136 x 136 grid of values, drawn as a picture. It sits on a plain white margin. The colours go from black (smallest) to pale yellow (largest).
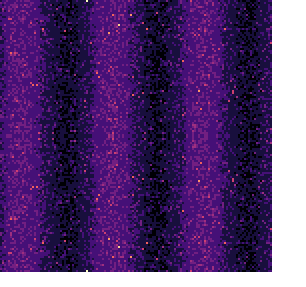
Average level on the scale: 20%. Mirror symmetry: top to bottom. Stripes: upright, repeating 3 times.
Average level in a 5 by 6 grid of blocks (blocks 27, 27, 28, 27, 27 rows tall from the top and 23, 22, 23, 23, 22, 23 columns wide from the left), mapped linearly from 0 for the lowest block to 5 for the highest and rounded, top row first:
5 0 5 0 5 0 / 5 0 5 0 5 0 / 5 0 5 0 5 0 / 5 0 5 0 5 0 / 5 0 5 0 5 0
